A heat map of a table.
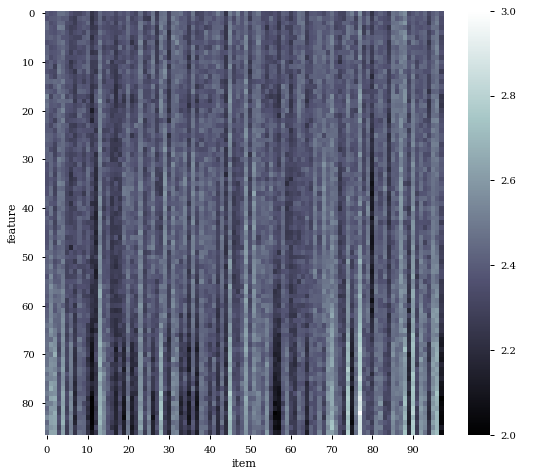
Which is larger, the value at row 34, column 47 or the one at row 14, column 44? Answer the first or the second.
the first
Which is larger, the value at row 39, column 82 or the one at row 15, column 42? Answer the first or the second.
the second
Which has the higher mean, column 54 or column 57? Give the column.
54
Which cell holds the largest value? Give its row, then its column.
82, 77
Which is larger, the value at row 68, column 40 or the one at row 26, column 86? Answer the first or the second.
the second
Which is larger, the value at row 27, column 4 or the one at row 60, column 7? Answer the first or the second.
the first
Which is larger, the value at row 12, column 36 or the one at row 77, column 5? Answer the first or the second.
the first
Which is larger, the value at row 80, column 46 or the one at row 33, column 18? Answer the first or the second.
the first
